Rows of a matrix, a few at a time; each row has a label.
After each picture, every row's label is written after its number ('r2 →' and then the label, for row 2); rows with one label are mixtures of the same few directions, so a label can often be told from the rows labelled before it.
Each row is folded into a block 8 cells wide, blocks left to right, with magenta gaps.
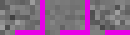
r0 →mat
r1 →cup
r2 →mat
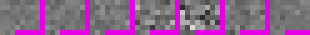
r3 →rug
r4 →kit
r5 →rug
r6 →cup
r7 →mat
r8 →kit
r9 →mat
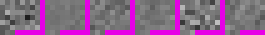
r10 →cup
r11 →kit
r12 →kit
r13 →kit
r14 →cup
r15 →kit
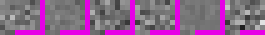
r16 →mat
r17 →mat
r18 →rug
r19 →cup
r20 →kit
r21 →cup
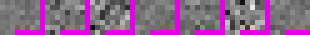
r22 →cup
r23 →kit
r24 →kit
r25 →kit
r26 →rug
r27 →rug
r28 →kit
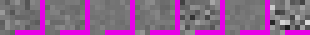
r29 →rug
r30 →cup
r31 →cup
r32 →kit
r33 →mat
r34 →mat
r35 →cup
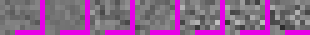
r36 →rug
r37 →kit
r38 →rug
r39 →kit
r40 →cup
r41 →cup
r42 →mat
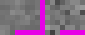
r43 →kit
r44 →kit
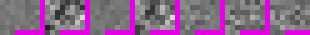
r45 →kit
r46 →kit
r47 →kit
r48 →kit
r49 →mat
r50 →cup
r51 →mat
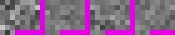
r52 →kit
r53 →mat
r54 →mat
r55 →kit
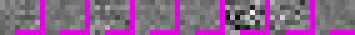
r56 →cup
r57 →kit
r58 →rug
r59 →rug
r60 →cup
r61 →mat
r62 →mat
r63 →rug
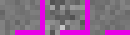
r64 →rug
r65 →rug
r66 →kit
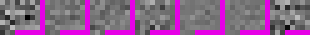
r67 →cup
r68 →cup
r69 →kit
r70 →rug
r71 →mat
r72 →cup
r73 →rug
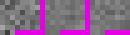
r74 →kit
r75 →cup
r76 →cup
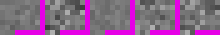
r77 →mat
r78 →kit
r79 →mat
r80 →rug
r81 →kit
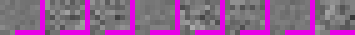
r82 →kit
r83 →cup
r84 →cup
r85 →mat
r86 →mat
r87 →rug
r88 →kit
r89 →kit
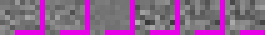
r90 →cup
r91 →mat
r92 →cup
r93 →cup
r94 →rug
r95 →rug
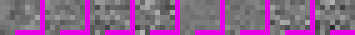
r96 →kit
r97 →mat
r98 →rug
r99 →kit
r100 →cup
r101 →kit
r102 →cup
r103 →rug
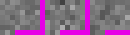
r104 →kit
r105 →rug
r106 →kit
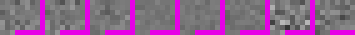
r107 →rug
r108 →rug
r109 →kit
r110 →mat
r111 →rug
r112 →mat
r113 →cup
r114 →cup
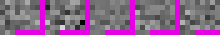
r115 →rug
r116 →cup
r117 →cup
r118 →mat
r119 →cup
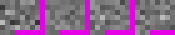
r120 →cup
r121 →mat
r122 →mat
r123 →cup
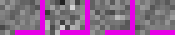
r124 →kit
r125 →rug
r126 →cup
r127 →kit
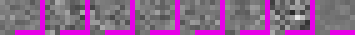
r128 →mat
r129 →kit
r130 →mat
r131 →cup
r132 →cup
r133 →kit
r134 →cup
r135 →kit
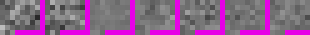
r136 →kit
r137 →rug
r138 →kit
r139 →kit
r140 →cup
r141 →mat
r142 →kit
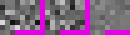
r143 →cup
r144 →rug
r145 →kit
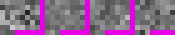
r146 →mat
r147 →kit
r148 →kit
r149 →kit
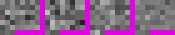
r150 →cup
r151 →rug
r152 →kit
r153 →mat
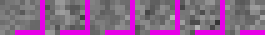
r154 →cup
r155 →kit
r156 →kit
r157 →kit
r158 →cup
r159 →kit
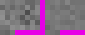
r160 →mat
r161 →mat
